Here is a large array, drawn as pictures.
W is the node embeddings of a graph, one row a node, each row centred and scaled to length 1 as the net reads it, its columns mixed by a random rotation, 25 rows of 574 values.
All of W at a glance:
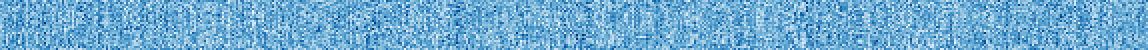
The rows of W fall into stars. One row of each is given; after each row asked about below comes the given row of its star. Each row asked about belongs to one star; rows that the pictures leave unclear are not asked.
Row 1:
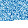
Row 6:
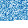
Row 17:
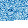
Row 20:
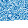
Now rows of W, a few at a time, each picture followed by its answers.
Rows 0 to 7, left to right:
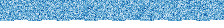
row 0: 6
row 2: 20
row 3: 20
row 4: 1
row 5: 17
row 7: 6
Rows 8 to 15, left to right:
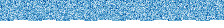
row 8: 6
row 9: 17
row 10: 6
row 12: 17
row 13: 1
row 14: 6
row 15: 1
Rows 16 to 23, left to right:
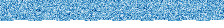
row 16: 20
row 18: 17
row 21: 20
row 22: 17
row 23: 1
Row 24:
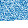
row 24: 6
